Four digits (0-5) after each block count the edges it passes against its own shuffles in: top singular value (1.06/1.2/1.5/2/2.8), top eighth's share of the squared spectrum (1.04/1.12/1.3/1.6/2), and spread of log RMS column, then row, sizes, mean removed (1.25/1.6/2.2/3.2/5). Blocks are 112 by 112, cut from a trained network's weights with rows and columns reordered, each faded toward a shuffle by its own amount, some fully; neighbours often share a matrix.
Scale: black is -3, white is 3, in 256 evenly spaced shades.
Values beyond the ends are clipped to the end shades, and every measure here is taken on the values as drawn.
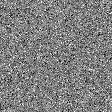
0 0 0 0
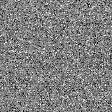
1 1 1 0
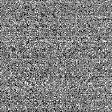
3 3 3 1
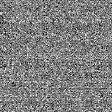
2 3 3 1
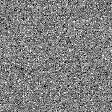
1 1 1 0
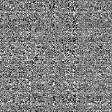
3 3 3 1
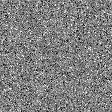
0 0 0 0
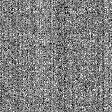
3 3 1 2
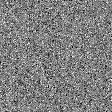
0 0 0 0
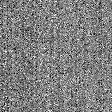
2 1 0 0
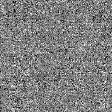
2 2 2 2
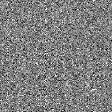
3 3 2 2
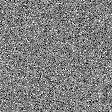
0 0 0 0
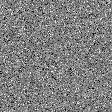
0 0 0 0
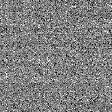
2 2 2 1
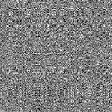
4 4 3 3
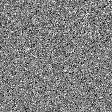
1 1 0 0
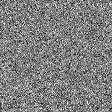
2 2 1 1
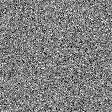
1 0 0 0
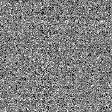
2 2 2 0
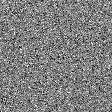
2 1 0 0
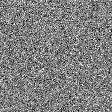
1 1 0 0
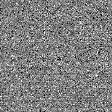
2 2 2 0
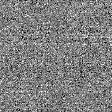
2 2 2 1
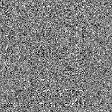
3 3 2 2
